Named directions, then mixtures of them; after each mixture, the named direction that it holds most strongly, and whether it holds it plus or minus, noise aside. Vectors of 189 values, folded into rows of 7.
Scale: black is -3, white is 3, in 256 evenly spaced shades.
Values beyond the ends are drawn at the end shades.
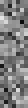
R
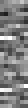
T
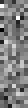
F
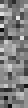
F, plus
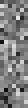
F, plus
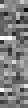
T, plus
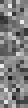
R, minus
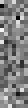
F, minus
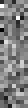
F, plus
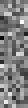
R, minus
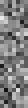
R, plus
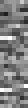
T, plus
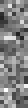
R, minus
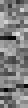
T, minus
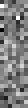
F, plus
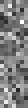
R, minus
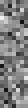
R, plus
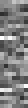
T, plus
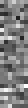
T, plus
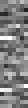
T, plus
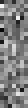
F, plus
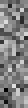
R, plus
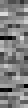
T, minus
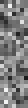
R, minus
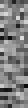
T, minus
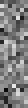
F, plus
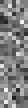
R, minus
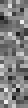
R, minus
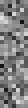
R, plus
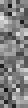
R, plus
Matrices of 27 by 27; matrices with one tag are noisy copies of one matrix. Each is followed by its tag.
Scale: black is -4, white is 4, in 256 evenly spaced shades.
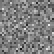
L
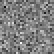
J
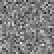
J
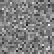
L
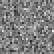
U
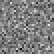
L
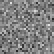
L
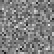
L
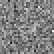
U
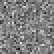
J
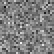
J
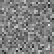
L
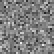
J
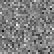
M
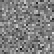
L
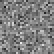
J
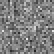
U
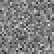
L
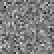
J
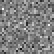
L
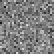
J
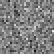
U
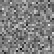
L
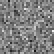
U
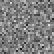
L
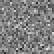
L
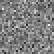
L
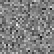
M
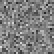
J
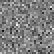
M
